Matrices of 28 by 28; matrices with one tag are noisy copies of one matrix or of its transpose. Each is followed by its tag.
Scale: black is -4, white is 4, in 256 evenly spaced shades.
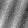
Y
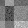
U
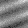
Y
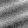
Y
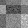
U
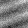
Y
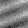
Y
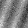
Y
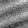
Y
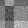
U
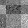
U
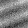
Y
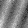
Y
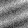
Y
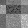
U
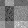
U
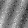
Y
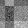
U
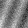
Y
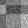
U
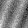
Y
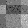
U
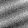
Y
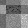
U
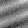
Y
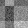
U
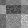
U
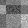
U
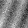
Y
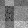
U
